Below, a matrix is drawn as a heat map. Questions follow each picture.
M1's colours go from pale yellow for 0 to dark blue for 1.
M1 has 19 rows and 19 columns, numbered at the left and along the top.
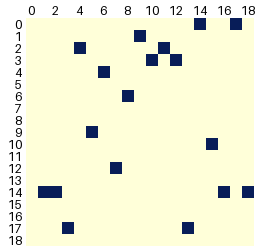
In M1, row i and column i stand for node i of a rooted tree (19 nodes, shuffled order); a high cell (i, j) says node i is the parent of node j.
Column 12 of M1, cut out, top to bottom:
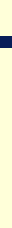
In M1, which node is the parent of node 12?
3
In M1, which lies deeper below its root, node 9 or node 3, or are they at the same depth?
node 9
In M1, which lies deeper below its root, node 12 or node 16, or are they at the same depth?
node 12
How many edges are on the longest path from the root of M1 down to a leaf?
5
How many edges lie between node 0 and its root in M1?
0
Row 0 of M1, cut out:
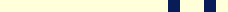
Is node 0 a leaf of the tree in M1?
no
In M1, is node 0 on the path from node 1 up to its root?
yes
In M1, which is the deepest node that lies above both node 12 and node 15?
3
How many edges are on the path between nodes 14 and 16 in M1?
1
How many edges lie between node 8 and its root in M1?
5
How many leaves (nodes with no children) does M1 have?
8
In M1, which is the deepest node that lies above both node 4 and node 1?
14
